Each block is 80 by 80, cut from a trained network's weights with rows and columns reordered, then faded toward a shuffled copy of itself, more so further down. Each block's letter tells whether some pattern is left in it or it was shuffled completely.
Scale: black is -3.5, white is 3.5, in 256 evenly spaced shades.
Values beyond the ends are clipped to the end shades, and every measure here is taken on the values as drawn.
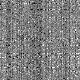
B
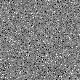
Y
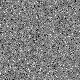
Y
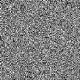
B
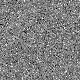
Y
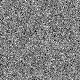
Y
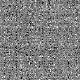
B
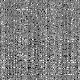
B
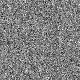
Y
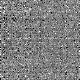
B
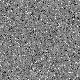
Y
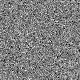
Y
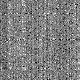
B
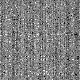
B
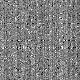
B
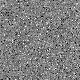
Y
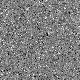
Y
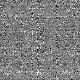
B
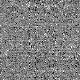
B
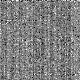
B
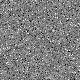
Y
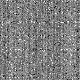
B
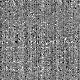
B
